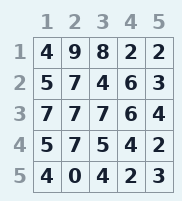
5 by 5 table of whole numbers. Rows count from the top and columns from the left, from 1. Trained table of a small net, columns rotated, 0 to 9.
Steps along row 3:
same same down down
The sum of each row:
25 25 31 23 13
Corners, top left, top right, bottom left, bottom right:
4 2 4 3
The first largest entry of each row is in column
2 2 1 2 1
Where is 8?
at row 1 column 3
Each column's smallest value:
4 0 4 2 2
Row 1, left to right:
4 9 8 2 2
